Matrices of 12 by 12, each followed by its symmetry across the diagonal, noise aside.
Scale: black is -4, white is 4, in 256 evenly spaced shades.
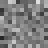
antisymmetric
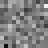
antisymmetric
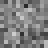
neither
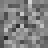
neither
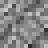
symmetric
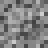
symmetric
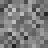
symmetric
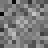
symmetric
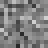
antisymmetric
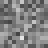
neither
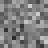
antisymmetric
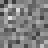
symmetric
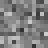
antisymmetric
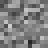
neither
